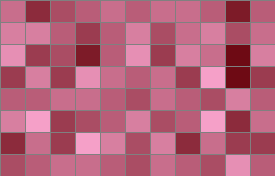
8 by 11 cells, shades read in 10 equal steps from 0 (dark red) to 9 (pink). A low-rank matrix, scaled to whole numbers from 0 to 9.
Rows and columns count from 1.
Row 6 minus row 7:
5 3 0 -5 -2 3 -3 3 3 -1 3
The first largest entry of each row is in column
1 1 1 9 10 2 4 10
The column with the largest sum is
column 9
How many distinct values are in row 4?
7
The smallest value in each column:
2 2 3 1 5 4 3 2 4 0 3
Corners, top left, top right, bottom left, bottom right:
6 5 4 5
